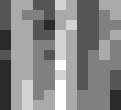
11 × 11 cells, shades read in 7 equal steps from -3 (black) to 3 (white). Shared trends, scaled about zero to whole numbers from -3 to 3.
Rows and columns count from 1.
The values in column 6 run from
1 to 3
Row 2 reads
-1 1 0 0 -1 1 1 -1 -1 0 1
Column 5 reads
-1 -1 -2 -1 0 -1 0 0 0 1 1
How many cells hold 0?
32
